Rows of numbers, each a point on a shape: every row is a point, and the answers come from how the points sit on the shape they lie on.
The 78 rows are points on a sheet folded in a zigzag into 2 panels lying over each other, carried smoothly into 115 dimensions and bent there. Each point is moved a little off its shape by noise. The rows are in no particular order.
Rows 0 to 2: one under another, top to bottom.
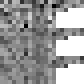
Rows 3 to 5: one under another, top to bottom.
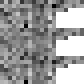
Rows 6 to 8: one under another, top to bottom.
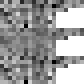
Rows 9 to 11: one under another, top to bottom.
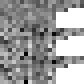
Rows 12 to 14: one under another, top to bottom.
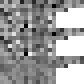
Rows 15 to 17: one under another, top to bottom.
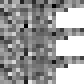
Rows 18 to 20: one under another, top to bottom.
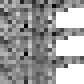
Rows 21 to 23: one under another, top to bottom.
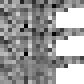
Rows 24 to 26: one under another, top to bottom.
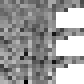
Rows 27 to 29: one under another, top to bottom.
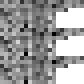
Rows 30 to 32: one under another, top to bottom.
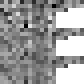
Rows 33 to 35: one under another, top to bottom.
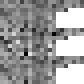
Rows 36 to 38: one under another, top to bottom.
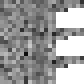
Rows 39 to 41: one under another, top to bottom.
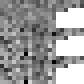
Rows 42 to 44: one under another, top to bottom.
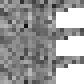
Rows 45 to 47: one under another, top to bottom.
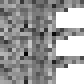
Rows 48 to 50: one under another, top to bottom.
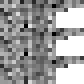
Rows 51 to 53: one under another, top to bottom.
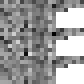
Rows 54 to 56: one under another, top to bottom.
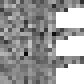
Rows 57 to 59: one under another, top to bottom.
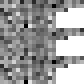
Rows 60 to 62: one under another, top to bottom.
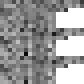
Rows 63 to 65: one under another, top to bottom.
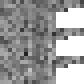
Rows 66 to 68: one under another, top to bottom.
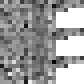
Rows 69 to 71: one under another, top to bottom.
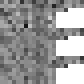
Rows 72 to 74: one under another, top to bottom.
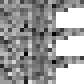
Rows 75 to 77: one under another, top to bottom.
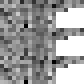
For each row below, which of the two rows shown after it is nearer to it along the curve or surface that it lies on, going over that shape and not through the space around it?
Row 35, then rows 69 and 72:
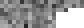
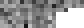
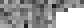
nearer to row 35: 69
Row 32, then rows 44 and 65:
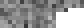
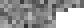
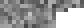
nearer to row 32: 44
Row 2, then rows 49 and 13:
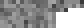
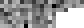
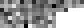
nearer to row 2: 49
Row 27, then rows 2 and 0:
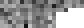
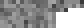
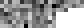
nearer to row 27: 0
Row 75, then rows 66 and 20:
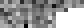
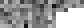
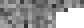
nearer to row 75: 20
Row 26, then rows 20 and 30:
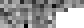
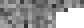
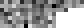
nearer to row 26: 30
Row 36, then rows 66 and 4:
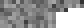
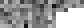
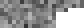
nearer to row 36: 66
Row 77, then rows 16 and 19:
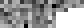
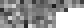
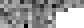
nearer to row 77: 19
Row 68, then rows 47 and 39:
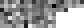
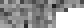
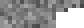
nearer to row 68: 47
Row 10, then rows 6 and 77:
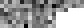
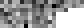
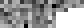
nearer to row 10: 6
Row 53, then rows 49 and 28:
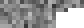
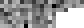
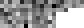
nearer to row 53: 49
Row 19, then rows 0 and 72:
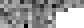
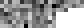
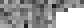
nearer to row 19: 0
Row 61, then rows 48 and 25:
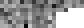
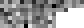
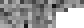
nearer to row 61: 48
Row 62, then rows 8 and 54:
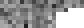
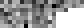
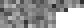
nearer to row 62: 8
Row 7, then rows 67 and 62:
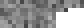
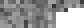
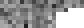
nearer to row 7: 62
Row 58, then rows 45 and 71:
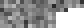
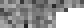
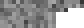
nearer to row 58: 71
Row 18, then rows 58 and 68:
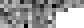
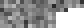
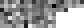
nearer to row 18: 68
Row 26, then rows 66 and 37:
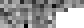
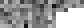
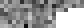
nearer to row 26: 37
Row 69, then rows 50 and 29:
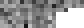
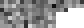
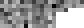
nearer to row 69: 29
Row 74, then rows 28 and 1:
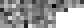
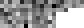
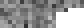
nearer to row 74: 28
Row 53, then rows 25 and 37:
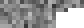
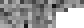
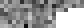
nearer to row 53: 25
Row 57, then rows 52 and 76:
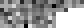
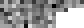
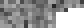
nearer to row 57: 52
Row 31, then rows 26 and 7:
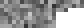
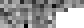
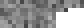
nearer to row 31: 26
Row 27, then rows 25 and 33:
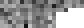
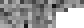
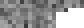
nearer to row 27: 33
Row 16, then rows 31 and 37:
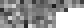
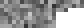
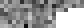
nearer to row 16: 37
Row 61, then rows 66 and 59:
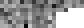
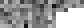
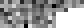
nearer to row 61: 59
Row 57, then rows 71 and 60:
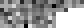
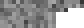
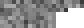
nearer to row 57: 60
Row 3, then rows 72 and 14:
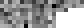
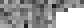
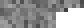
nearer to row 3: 72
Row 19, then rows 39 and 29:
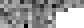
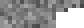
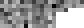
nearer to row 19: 29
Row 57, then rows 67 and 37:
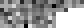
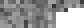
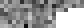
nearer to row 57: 37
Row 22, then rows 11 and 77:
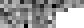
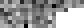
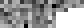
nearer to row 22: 11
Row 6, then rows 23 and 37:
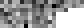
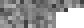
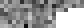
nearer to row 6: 37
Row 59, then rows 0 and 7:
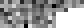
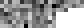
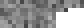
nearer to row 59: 0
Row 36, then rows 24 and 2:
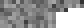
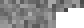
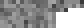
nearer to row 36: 2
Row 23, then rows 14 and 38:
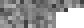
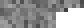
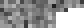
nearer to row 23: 14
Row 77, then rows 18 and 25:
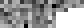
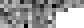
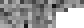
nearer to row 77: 25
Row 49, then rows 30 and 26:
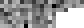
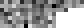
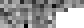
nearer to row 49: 30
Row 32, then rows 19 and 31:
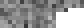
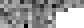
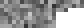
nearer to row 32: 19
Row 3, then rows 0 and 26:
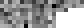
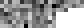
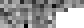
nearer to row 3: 0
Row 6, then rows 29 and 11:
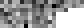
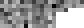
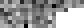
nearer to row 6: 11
